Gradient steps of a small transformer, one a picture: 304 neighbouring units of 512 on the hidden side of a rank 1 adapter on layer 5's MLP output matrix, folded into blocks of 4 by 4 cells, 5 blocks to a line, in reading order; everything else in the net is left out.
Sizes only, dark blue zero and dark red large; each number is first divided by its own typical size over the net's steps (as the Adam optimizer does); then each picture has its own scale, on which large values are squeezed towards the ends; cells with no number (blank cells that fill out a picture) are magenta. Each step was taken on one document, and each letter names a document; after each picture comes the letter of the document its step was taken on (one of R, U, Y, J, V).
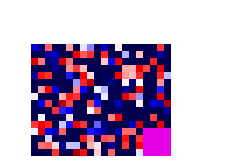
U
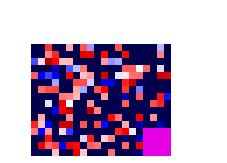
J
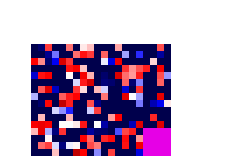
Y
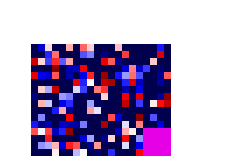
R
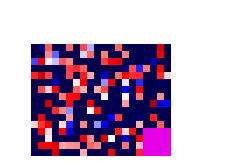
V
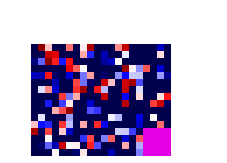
J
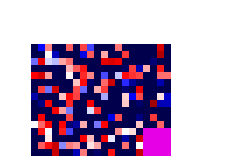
V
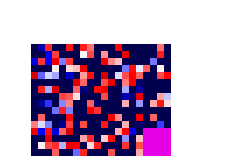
R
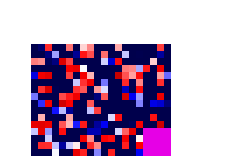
U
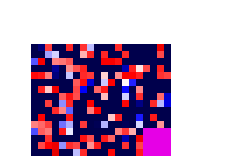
V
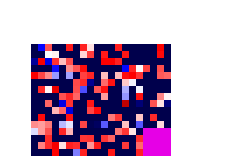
V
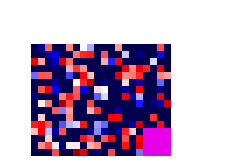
U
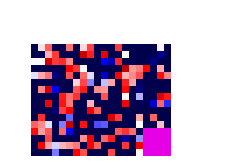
J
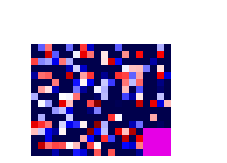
Y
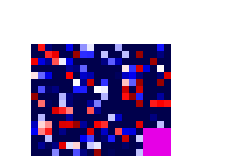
Y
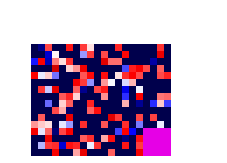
R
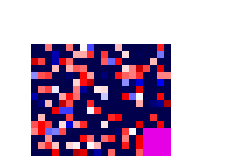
R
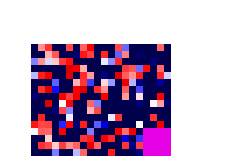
Y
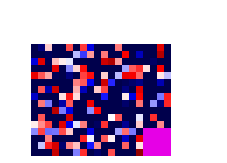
R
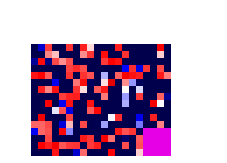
V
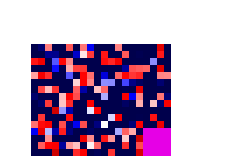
R
